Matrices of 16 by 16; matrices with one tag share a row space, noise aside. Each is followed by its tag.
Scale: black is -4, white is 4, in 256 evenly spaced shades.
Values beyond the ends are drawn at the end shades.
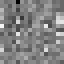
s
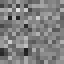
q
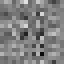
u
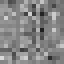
u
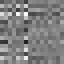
q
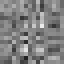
u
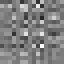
u
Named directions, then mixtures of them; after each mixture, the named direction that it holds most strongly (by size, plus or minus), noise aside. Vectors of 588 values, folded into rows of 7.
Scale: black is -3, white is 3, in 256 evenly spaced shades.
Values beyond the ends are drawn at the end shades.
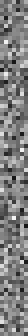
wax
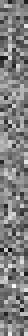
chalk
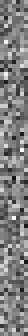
wax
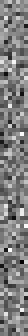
wax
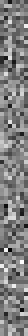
chalk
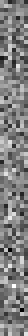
chalk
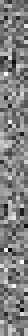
chalk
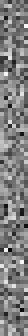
chalk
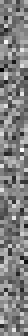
wax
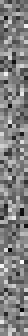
wax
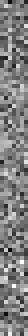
chalk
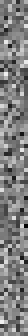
wax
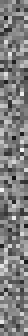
wax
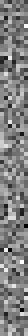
chalk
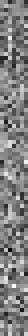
chalk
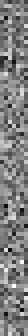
chalk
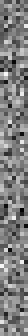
wax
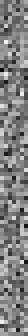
wax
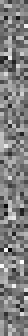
chalk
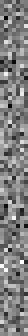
wax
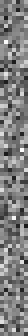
wax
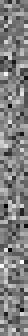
wax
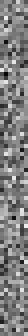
wax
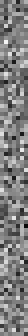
wax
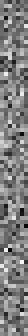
wax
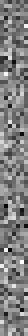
chalk
